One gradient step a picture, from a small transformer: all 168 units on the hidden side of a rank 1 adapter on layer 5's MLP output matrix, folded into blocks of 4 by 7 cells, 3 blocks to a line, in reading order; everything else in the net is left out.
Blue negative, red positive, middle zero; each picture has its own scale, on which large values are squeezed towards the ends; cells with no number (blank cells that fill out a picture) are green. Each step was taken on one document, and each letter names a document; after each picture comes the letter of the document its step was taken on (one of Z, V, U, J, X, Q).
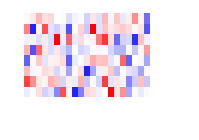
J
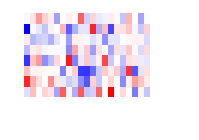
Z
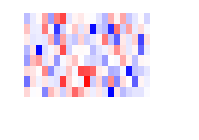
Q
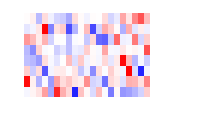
J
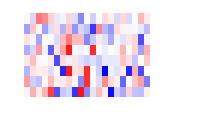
Z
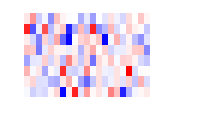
Z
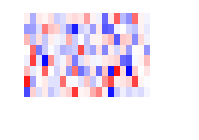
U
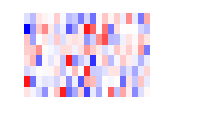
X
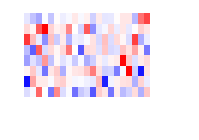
J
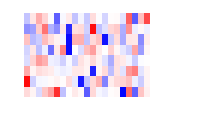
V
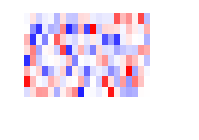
J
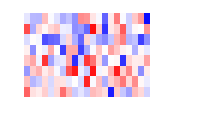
U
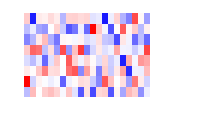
U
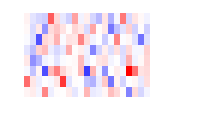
Q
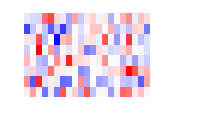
V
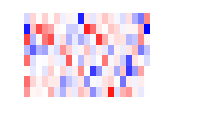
X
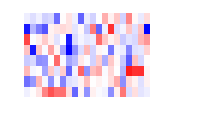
X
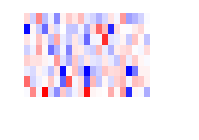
Z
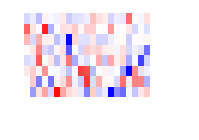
Z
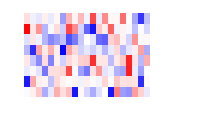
J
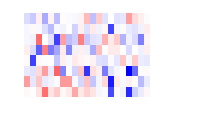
Q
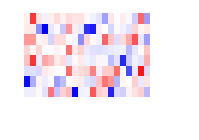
J
